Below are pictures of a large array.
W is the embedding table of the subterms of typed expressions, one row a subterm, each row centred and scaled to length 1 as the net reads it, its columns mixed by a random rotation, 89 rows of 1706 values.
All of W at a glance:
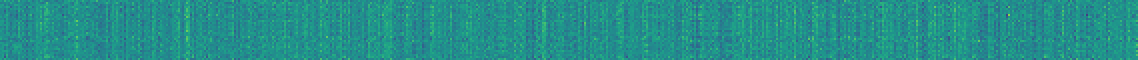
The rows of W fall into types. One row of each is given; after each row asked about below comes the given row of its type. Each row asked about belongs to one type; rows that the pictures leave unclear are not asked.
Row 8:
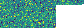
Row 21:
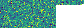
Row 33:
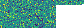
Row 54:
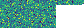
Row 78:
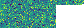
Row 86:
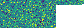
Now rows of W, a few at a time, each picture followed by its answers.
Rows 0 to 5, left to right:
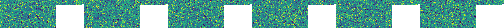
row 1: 21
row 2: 33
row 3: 54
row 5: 54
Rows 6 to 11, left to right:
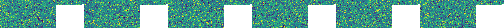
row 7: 86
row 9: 21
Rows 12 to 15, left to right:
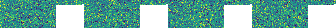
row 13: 8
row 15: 33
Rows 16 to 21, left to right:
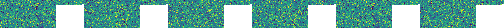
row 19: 54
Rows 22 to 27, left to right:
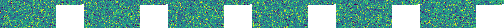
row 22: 21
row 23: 54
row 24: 54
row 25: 33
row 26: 78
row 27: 86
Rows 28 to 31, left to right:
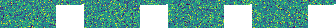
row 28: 21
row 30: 78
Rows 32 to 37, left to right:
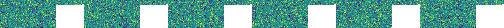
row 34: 86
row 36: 86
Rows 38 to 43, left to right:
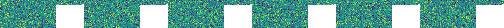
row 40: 54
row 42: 86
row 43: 33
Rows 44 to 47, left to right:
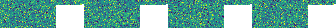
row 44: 78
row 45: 8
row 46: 54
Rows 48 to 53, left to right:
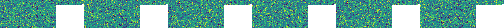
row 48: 33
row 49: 33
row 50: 21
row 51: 33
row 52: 21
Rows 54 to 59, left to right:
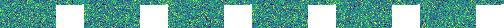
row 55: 78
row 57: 78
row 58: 8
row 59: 21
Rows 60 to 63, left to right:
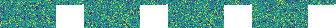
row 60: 86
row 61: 54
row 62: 54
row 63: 8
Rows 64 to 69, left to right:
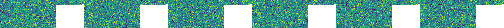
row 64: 86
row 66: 78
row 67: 8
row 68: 78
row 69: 78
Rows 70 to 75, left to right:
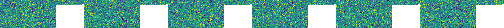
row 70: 8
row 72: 86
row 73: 8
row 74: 33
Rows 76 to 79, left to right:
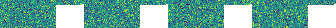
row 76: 78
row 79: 33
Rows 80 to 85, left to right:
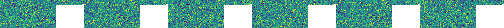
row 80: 8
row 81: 86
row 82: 78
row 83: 21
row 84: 86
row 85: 33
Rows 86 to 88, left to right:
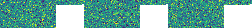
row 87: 54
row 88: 21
